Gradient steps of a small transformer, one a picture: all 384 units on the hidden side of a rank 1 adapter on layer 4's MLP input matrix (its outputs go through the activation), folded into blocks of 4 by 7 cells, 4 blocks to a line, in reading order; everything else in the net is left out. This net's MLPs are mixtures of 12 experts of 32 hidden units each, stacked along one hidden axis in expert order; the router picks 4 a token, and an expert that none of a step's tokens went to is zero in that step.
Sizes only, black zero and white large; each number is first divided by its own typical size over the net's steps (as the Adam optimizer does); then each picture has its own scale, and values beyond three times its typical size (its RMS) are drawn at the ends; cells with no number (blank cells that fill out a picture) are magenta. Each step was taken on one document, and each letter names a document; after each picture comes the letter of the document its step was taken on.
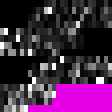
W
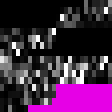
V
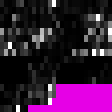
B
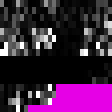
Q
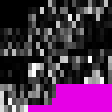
W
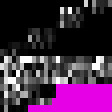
V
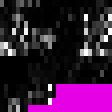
Q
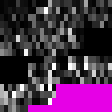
W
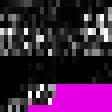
B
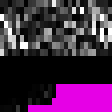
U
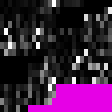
B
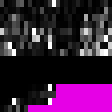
Q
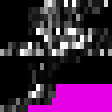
W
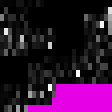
B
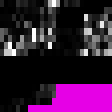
Q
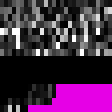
U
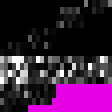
V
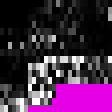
W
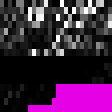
U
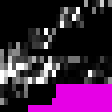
V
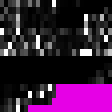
Q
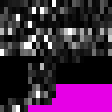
W
